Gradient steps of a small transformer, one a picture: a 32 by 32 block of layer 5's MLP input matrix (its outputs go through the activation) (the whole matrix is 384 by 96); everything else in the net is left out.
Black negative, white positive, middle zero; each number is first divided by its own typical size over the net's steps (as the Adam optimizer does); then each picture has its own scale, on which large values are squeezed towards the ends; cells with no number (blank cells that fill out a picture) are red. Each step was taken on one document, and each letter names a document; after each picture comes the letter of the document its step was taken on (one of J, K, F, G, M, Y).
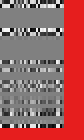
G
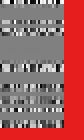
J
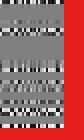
G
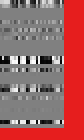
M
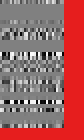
J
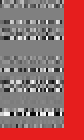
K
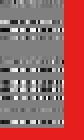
M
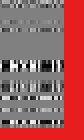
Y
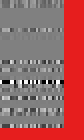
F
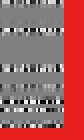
J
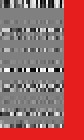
K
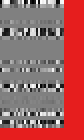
G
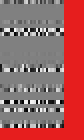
J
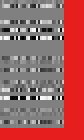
M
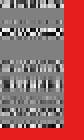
G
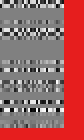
G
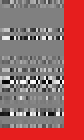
F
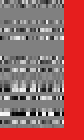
M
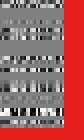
M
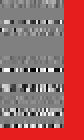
K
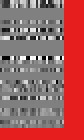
M
